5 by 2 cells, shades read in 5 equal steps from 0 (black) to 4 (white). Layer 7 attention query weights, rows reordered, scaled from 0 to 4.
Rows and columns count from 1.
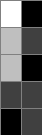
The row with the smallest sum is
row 5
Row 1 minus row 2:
1 -1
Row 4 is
1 1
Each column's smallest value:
0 0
